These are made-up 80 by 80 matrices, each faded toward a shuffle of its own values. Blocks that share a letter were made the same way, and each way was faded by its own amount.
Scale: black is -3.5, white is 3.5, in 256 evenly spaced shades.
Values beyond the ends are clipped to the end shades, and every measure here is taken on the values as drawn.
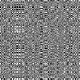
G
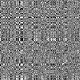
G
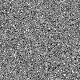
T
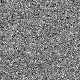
T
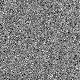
T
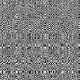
G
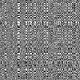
G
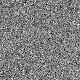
T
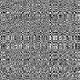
G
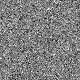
T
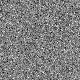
T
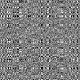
G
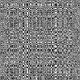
G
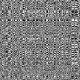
G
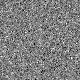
T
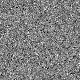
T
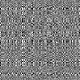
G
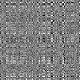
G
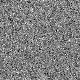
T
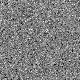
T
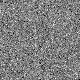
T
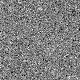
T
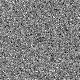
T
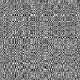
G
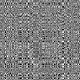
G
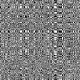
G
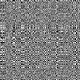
G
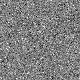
T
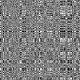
G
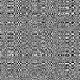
G
